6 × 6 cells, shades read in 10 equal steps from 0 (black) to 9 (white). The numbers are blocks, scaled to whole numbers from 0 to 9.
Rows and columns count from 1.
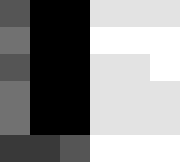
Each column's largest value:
4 2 3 9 9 9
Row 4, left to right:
4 0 0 8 8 8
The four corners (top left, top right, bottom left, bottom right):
3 8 2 9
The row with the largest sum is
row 6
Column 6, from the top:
8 9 9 8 8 9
